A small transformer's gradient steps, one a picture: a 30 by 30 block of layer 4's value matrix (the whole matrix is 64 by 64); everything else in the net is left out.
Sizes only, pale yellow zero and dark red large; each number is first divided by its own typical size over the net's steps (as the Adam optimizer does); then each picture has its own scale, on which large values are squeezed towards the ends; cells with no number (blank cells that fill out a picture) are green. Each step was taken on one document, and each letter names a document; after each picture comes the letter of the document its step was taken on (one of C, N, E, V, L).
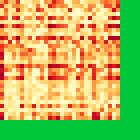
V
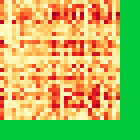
V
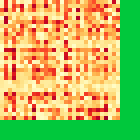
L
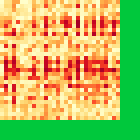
L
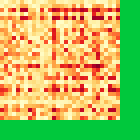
V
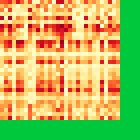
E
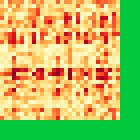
L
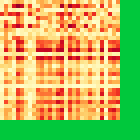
E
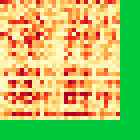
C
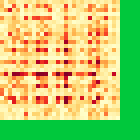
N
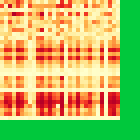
E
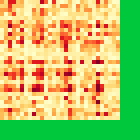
N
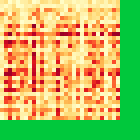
L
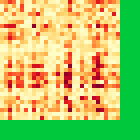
N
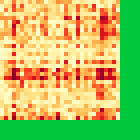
L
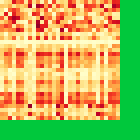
E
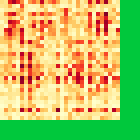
N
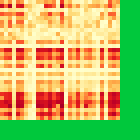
E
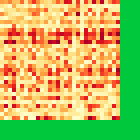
L
